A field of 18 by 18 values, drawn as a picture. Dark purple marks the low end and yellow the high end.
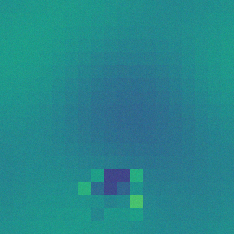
The bottom middle is the roughest part. In the bottom middle lies a patch that is rougher than the rest. There are no regular stripes.
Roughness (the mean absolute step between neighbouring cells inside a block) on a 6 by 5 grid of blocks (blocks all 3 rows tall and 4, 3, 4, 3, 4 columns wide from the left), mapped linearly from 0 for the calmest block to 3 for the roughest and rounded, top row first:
00000 | 00000 | 00000 | 00000 | 01300 | 00100
